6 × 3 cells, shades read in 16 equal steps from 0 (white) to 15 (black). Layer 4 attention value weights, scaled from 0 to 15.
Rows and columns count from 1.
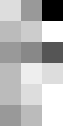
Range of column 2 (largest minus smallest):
6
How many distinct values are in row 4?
3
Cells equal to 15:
1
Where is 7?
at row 3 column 2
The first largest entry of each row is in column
3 1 3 1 1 1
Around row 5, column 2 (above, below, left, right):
1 4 4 0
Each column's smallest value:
2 1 0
